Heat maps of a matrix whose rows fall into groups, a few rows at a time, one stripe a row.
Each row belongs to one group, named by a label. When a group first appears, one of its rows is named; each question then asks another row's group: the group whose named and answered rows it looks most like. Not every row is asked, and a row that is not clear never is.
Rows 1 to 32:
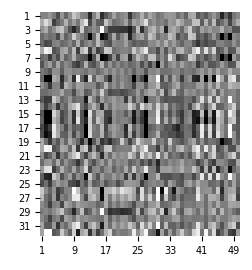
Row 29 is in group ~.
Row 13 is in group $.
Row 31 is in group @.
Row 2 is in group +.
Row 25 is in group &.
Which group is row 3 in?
~
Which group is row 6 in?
+
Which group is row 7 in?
&
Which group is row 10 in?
$
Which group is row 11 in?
$
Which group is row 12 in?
~
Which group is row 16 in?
$
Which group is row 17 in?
$
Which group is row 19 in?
&
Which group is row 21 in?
@
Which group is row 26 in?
@
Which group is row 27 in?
@
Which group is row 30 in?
$
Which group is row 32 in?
+
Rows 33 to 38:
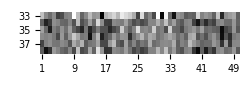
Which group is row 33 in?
@
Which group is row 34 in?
$
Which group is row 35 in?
&
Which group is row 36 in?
&
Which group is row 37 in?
&
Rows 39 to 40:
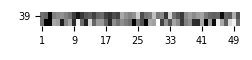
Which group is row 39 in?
&
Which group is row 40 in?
$
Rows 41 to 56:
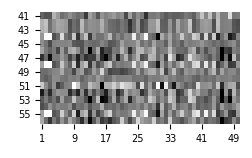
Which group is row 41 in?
$
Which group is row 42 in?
~
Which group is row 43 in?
~
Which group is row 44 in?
+
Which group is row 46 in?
&
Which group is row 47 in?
&
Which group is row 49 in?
~
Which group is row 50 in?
$
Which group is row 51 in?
@
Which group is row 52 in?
&
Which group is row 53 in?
&
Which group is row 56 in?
&
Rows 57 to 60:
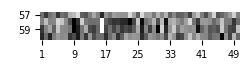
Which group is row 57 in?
@
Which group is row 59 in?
~
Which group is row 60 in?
&
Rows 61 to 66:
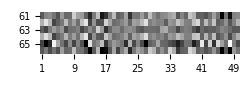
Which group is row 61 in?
&
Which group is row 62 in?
+
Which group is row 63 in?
$
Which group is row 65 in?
$
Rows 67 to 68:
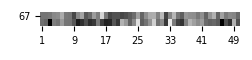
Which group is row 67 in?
~
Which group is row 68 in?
&
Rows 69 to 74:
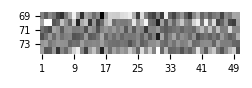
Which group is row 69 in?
@
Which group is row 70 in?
+
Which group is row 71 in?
$
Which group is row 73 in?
~
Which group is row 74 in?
@
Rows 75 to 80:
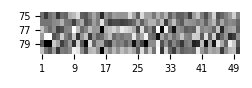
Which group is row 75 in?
@
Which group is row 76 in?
~
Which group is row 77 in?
@
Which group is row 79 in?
$
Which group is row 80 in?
@
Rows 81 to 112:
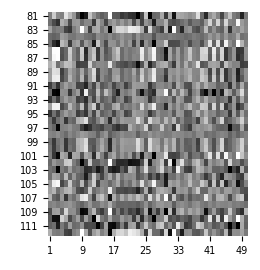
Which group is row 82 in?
$
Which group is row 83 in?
@
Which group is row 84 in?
$
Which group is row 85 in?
$
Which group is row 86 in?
+
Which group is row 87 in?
+
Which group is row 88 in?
~
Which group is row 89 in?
+
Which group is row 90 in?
+
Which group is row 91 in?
&
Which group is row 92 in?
$
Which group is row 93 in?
&
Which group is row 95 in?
&
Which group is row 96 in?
@
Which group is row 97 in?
&
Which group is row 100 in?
@
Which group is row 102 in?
~
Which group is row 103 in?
&
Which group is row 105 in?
+
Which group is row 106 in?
~
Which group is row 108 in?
~
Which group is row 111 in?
&
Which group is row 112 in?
@
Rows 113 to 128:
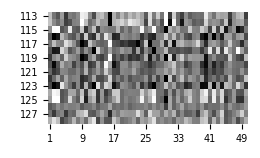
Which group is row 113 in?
@
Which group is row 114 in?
@
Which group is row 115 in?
+
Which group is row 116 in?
$
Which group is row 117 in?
~
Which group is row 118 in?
$
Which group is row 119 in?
~
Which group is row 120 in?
$
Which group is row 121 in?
$
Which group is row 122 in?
~
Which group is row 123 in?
$
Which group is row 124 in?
+
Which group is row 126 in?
~
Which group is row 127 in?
@
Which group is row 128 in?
+
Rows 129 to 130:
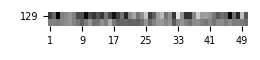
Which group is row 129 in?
&
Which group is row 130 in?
~
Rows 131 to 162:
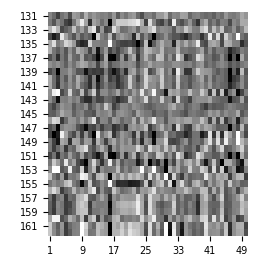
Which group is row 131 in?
$
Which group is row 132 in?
@
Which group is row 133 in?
+
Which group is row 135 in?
~
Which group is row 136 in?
&
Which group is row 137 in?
&
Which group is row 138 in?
&
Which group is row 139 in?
&
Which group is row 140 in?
&
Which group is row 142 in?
+
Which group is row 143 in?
&
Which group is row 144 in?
$
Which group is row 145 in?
$
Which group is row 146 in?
+
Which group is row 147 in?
&
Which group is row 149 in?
$
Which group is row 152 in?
~
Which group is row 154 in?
@
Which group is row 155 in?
~
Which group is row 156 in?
+
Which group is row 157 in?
@
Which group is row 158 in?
@
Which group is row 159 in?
@
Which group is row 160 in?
+
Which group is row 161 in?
@
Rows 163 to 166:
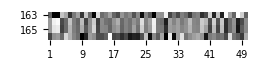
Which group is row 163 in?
$
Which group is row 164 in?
+
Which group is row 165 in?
+
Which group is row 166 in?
~
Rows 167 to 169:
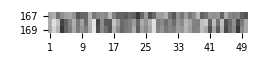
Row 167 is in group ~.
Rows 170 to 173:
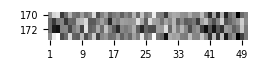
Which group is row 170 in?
+
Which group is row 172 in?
$
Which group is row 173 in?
+
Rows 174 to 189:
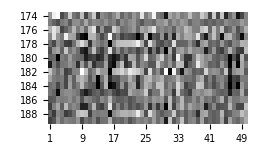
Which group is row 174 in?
+
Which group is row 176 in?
+
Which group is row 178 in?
@
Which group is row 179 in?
~
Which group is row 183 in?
&
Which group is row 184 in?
&
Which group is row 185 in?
&
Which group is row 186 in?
~
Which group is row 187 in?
~
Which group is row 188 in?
@
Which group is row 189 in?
~
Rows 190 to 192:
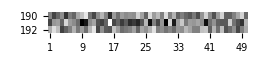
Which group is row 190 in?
@
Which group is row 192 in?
+
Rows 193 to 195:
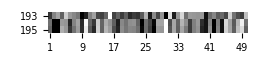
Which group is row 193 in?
~
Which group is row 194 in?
$
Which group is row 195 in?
$
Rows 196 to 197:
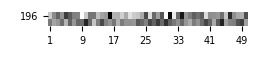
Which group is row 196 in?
@
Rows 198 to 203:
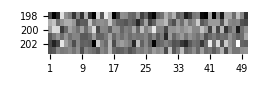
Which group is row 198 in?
$
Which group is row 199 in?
~
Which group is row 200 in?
+
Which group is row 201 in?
~
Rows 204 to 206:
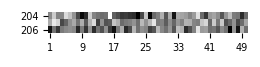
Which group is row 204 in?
~
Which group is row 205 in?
+
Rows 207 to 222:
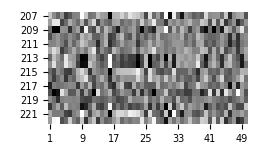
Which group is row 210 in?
&
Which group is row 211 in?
&
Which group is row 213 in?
~
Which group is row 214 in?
~
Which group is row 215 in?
@
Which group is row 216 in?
@
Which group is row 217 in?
&
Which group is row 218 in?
$
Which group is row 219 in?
&
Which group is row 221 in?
@
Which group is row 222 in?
+
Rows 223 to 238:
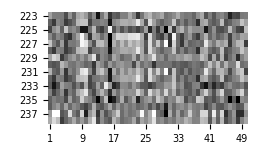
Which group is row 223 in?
&
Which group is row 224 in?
@
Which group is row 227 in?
@
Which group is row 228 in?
@
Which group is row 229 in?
+
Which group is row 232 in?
@
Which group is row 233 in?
$
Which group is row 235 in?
&
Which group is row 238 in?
+
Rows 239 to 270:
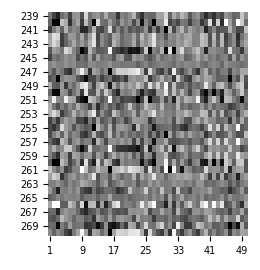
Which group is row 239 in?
$
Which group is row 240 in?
$
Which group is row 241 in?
~
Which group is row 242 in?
+
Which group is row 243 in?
+
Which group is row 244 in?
~
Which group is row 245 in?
&
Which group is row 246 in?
~
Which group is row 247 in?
@
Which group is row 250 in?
$
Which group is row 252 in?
&
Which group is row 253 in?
+
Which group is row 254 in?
&
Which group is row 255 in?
$
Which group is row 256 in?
~
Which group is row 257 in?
$
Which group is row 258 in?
~
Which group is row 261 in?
@
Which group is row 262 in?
+
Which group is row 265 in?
~
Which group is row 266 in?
+
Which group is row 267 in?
&
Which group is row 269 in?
&
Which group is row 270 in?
@
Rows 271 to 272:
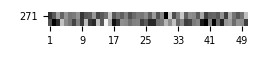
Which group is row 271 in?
~
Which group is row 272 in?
$
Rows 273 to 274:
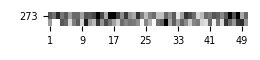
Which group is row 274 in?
+
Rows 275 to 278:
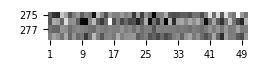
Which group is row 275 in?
$
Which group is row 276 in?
~
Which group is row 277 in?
$
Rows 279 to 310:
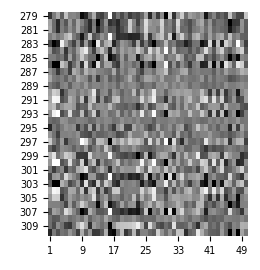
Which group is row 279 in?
~
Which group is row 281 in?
&
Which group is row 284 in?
@
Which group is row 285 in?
&
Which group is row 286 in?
$
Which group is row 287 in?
$
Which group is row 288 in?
&
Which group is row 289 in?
$
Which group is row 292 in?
~
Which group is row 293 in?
+
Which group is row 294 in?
$
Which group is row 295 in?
&
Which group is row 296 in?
&
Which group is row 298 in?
$
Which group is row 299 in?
~
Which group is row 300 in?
+
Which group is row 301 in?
@
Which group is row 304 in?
+
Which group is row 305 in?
+
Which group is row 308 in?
$
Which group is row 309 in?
@
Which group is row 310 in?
&
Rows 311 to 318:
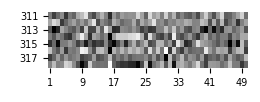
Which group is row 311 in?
@
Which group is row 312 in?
+
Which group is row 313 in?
$
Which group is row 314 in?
@
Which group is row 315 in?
&
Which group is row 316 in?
@
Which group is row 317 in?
~
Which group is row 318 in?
~
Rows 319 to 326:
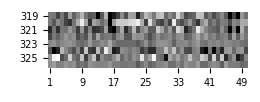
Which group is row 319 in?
&
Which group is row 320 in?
@
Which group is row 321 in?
&
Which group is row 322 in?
&
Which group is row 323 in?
~
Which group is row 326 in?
~
